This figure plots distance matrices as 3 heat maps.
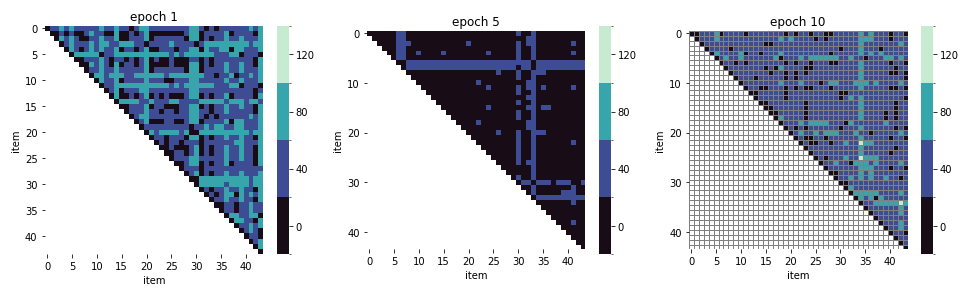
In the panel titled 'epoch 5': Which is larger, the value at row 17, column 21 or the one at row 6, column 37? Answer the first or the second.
the second
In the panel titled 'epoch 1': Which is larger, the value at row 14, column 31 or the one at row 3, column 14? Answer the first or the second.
the first
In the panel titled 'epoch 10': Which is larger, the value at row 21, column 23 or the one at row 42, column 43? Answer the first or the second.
the second
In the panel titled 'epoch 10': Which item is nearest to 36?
20
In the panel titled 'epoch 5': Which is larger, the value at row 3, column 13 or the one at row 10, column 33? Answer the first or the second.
the second
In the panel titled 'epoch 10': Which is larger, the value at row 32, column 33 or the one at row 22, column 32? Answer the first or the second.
the first
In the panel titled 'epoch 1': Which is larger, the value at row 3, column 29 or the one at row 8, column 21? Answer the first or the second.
the first
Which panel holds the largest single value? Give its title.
epoch 10
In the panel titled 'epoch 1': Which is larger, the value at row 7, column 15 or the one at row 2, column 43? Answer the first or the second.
the second
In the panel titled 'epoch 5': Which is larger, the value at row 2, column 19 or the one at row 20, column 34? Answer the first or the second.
the second
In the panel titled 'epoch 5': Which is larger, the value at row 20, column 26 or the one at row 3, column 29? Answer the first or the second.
the first
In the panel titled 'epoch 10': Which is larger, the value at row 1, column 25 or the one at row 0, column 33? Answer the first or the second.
the second
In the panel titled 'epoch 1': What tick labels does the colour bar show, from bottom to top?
0, 40, 80, 120
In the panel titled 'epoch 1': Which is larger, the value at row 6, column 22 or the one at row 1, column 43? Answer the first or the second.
the second
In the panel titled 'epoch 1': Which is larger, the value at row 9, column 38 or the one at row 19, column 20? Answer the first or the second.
the second
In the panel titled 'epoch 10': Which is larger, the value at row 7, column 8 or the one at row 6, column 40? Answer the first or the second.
the first
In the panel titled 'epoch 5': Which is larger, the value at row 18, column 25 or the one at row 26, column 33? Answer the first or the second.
the second
